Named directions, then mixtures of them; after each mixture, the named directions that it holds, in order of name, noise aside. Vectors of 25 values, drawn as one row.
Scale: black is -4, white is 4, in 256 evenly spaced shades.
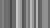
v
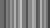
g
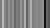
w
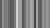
v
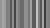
g, v, w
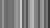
g, v, w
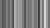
g, v, w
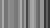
g, w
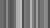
g, v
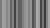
g, w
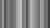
g, v, w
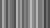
v, w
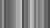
g, v, w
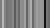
w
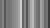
g, v, w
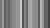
g, v, w
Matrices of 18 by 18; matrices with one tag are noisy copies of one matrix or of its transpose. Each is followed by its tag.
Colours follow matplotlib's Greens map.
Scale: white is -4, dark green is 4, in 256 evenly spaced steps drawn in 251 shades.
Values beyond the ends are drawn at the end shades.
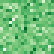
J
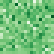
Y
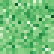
Y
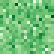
Y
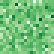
Y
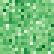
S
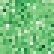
S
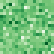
S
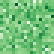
Y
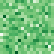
Y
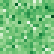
Y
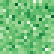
Y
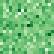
J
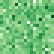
Y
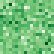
S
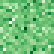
J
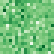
S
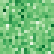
S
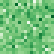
Y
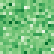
S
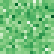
Y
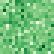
S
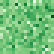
Y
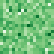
J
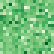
S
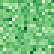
J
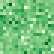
S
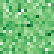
J
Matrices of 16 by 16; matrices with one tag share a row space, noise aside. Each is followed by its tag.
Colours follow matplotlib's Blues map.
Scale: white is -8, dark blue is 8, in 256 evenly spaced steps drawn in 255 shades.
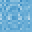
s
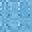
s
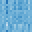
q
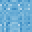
s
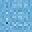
q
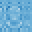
s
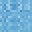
s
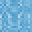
s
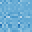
s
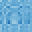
s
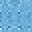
s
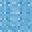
s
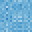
q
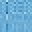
q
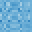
s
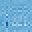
q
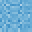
s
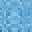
s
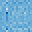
q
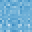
s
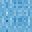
q
